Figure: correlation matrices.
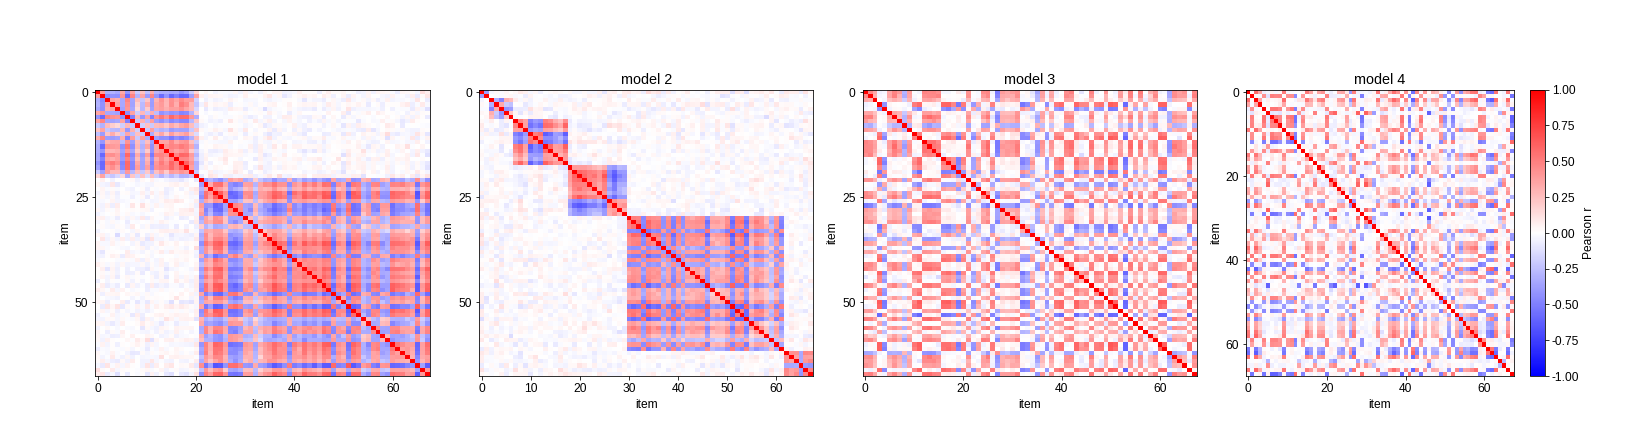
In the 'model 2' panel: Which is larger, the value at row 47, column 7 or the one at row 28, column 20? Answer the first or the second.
the first
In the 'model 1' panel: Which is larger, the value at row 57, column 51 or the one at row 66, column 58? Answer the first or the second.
the second
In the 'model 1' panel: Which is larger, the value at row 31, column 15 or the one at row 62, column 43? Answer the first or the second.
the second
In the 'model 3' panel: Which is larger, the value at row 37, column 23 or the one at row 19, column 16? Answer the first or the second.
the first
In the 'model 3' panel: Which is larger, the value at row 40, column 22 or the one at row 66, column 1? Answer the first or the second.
the second
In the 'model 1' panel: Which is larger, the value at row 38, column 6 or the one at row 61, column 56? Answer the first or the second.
the second
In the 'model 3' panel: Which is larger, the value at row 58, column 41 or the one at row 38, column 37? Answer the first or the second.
the first
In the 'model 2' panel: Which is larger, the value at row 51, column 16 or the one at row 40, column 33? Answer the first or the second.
the first
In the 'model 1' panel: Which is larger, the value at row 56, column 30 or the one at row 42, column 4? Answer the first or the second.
the first
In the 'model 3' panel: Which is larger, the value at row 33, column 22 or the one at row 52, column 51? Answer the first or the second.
the first
